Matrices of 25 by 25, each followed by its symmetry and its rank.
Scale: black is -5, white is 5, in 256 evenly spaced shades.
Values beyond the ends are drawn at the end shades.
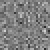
neither, rank five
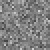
neither, full rank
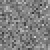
neither, full rank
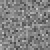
neither, full rank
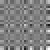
symmetric, rank one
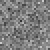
symmetric, full rank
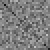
symmetric, full rank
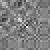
symmetric, rank three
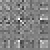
symmetric, rank three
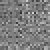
neither, rank five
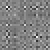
symmetric, rank three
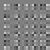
symmetric, rank one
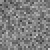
symmetric, full rank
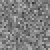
neither, full rank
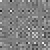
symmetric, rank three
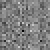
neither, rank five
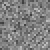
symmetric, full rank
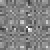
symmetric, rank three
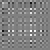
symmetric, rank one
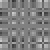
symmetric, rank one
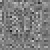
neither, rank five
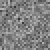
symmetric, full rank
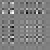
symmetric, rank one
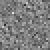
symmetric, full rank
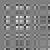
symmetric, rank one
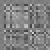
symmetric, rank three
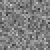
neither, full rank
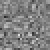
neither, rank five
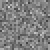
neither, full rank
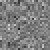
neither, rank five
